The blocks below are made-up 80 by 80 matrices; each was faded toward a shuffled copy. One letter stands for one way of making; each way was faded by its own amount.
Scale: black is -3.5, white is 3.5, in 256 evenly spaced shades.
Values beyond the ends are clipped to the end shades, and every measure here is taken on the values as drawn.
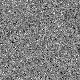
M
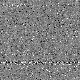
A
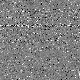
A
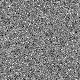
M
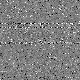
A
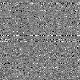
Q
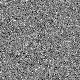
M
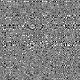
Q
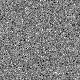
M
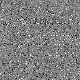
A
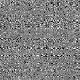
Q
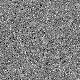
M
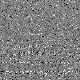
A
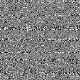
Q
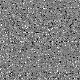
A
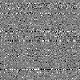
Q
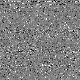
A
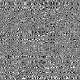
Q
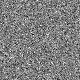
M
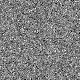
M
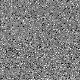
A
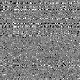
Q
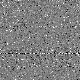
A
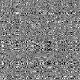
Q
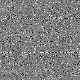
A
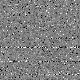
A
